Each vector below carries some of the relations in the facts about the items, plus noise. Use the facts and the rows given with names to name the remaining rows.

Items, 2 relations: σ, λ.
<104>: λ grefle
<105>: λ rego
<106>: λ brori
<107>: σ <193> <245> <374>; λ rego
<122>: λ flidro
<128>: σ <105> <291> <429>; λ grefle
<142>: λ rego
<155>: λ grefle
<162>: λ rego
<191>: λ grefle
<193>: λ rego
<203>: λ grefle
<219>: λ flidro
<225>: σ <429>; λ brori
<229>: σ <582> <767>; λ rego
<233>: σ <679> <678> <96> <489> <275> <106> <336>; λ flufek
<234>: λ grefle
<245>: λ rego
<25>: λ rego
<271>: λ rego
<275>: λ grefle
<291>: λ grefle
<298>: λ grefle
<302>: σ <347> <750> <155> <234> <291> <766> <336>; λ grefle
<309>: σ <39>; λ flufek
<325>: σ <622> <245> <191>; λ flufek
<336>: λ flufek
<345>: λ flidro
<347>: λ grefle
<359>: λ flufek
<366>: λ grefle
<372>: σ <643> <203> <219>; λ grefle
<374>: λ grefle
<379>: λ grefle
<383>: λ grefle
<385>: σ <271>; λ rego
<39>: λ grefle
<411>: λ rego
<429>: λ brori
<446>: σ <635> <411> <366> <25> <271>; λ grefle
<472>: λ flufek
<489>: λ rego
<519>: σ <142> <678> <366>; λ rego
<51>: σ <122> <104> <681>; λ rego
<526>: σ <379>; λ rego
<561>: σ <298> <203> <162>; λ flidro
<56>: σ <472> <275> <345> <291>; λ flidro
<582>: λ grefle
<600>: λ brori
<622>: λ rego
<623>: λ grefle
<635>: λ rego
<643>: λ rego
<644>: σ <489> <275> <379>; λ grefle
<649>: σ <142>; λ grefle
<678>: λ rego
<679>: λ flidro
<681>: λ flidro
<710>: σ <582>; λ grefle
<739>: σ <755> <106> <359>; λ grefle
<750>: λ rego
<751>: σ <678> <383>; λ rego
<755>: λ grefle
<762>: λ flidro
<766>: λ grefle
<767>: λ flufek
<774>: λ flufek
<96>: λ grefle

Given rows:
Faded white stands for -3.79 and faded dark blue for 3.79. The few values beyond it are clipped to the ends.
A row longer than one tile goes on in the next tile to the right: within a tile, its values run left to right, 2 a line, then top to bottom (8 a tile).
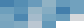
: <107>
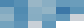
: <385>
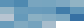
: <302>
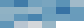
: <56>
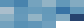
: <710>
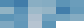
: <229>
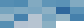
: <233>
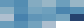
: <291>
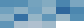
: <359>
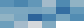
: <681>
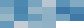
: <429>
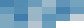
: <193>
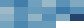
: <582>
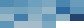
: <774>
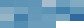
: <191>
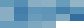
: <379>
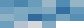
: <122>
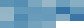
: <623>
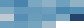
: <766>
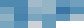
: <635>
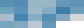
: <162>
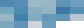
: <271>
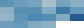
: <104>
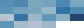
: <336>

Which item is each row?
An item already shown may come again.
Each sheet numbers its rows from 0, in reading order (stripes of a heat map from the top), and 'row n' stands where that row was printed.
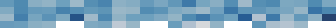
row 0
<275>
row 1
<750>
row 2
<345>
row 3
<336>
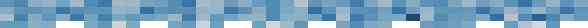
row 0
<96>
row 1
<142>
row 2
<678>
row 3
<600>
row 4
<39>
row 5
<623>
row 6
<219>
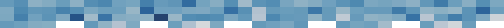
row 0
<379>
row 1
<309>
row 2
<679>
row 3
<372>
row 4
<302>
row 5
<561>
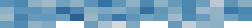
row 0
<366>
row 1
<762>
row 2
<429>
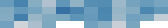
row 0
<106>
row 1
<526>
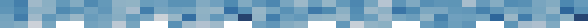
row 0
<489>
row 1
<51>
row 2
<472>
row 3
<755>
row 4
<225>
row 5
<191>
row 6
<774>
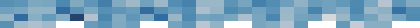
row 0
<472>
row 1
<383>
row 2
<105>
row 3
<107>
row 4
<225>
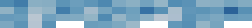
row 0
<229>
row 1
<739>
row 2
<446>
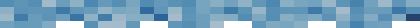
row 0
<374>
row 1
<325>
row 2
<128>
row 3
<644>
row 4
<582>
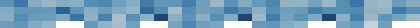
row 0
<649>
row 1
<767>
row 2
<582>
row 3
<275>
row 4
<678>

